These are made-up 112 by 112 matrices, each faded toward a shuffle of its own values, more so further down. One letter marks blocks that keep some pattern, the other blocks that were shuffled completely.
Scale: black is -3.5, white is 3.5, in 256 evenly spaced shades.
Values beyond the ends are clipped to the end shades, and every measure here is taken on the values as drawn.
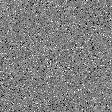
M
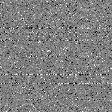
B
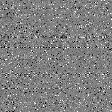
B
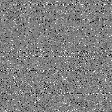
B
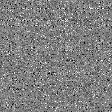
B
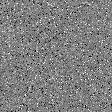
M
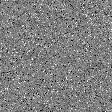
M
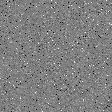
M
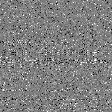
B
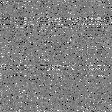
B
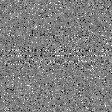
B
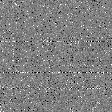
B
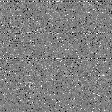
B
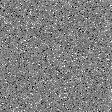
M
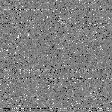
B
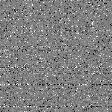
B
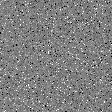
M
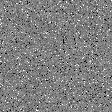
M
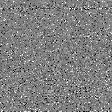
B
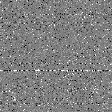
B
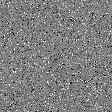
M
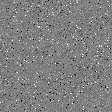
M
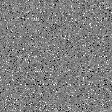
B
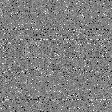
B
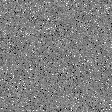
M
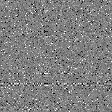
B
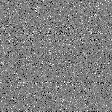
B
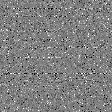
B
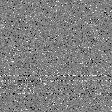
B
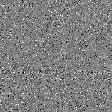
B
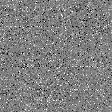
B
